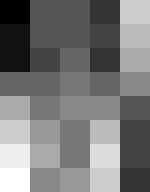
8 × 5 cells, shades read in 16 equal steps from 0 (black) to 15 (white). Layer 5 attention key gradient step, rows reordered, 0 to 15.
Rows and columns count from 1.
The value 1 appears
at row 2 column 1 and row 3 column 1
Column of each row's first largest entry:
5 5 5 5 1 1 1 1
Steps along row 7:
down down up down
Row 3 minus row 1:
1 -1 1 0 -2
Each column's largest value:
15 10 9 13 12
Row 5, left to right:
10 7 8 8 5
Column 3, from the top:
5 5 6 7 8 7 7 9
